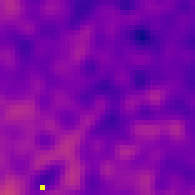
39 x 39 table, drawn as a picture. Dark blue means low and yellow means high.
Lone odd cells: 1, higher than its neighbours. Slope: up to the bottom left. Grain: blotchy. Odd rows or columns: none. Roughest part: bottom left.
